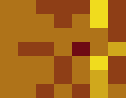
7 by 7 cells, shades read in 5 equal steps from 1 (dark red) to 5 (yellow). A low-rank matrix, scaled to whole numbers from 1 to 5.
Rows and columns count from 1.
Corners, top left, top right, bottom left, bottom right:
3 2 3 3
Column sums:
21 20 18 17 17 29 17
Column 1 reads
3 3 3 3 3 3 3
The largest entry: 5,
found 3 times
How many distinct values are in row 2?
3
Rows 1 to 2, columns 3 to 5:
2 2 2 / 3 2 3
